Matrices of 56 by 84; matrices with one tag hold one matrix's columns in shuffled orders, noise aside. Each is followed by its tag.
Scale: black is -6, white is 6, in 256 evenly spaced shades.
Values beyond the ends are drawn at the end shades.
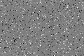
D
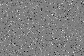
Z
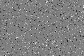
D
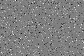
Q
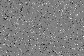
Z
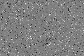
Z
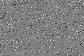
Q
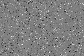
Z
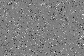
Z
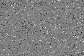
Q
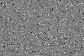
Z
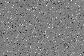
Q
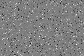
Z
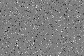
D
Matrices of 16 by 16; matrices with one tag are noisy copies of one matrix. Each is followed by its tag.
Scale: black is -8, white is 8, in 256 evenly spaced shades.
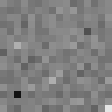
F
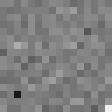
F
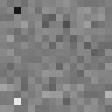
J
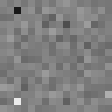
J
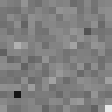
F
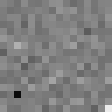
F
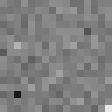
F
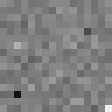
F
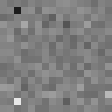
J
